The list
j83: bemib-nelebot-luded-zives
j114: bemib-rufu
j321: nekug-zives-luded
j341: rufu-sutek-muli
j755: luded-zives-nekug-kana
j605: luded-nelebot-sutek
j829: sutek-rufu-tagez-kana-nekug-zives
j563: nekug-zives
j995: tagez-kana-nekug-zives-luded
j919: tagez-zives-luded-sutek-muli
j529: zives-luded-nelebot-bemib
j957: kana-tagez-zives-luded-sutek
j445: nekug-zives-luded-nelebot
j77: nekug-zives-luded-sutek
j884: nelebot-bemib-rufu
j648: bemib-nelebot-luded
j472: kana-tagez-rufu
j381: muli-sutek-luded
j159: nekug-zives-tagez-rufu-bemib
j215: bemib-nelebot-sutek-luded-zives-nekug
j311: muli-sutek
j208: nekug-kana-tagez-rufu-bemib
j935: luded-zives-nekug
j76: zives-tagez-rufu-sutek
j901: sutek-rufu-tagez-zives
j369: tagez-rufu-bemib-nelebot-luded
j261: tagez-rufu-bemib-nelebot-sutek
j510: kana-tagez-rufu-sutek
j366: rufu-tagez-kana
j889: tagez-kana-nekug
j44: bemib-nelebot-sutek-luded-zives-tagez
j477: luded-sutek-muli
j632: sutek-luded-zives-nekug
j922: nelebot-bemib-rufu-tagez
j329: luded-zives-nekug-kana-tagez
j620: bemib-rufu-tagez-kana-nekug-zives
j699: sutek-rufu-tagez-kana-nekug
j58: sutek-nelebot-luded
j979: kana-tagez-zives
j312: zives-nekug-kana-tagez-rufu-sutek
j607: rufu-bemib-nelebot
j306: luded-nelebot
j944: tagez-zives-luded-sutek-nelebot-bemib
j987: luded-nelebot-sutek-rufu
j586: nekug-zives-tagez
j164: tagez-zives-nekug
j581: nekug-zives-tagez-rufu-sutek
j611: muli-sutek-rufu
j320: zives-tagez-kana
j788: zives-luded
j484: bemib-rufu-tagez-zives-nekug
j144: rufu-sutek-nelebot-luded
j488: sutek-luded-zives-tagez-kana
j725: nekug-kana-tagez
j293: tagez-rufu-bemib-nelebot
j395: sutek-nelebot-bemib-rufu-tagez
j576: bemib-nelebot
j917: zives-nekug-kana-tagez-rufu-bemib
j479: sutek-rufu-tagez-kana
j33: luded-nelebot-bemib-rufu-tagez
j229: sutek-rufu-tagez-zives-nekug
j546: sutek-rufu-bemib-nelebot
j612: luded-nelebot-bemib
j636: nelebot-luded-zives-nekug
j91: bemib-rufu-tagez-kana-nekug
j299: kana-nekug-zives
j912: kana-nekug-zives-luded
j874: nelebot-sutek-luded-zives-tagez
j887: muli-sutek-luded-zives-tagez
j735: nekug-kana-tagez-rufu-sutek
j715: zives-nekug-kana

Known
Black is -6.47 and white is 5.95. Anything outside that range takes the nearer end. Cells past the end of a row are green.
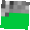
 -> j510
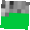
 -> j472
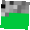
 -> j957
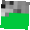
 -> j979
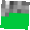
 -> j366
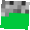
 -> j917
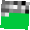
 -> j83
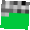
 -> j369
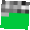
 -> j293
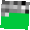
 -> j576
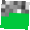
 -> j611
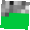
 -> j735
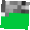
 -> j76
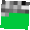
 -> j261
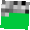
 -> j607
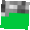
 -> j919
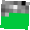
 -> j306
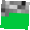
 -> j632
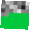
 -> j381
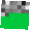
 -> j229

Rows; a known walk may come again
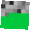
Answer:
j995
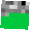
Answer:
j445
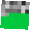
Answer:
j620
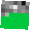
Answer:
j306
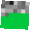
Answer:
j299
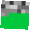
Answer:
j329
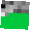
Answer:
j320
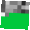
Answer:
j76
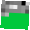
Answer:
j636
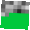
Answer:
j164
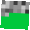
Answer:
j114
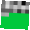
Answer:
j369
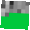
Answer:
j472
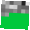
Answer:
j935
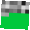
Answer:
j484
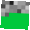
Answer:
j889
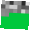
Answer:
j755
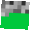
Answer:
j917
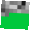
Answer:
j632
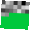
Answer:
j546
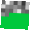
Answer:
j341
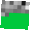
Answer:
j581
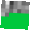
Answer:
j366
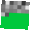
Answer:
j829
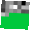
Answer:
j874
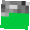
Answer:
j788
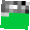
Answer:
j529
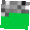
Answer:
j229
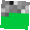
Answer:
j725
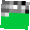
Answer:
j83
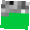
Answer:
j912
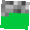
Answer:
j586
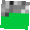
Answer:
j735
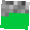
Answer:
j563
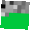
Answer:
j957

